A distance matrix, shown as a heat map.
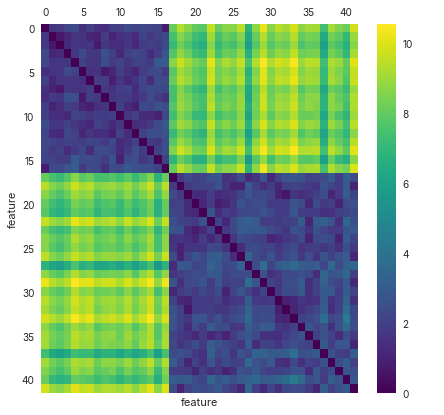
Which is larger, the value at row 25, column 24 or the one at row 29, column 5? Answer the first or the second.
the second
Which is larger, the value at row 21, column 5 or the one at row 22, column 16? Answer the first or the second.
the second
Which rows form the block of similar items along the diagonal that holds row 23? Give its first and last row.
17 to 41
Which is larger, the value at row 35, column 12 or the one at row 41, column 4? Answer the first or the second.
the second
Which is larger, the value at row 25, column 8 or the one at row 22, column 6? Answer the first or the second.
the second
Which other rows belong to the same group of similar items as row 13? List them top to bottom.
0, 1, 2, 3, 4, 5, 6, 7, 8, 9, 10, 11, 12, 14, 15, 16
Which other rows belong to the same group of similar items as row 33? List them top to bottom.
17, 18, 19, 20, 21, 22, 23, 24, 25, 26, 27, 28, 29, 30, 31, 32, 34, 35, 36, 37, 38, 39, 40, 41
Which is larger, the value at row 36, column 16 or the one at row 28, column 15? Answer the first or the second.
the first
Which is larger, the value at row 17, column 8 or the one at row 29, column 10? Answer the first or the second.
the second
